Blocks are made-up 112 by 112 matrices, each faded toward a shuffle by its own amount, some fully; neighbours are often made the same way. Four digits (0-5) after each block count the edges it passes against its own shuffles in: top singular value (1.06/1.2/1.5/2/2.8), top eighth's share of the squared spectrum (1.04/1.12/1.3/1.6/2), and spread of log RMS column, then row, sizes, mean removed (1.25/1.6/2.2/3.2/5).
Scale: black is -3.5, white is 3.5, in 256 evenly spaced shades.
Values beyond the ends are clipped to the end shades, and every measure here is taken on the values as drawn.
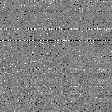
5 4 1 2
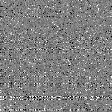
4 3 1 3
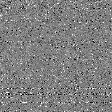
2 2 2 3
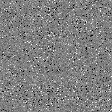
1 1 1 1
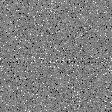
1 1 0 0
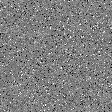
0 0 0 0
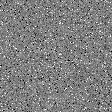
2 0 0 0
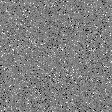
1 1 0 0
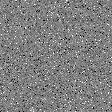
1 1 0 0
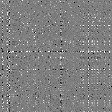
5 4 3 2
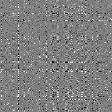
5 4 3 3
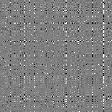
5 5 3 3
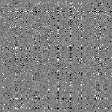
5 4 3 3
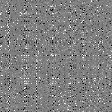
4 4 3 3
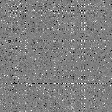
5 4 2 2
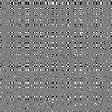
5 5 4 4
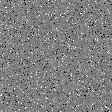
0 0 0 0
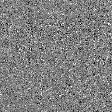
1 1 2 2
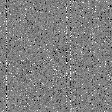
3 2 2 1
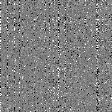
2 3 3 2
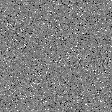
0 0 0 0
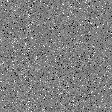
0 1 1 0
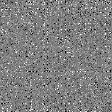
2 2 3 2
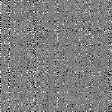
2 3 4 3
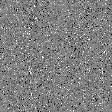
1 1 2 1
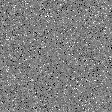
0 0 0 0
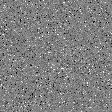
0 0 0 0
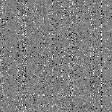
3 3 3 2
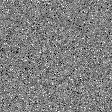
0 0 0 0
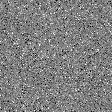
0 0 0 0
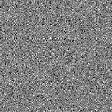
4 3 2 2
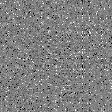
4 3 2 1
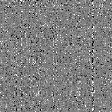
4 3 3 2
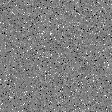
2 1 0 0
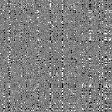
5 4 3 2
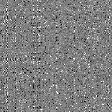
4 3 3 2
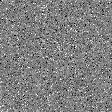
2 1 0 0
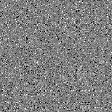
4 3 2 2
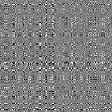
5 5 4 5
